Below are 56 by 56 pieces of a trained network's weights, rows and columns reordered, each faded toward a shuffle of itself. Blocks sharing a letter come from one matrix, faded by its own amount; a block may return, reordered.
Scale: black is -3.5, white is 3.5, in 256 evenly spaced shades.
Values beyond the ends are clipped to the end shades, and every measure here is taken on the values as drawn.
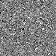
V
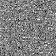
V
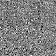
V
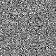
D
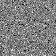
V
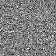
D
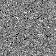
V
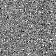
V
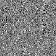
D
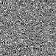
D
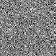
D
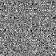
D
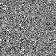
D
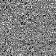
D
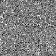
D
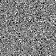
V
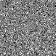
V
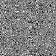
D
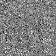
V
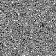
V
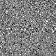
V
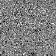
V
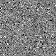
V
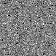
V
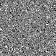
V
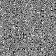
V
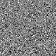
D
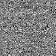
D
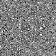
D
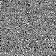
V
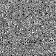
V
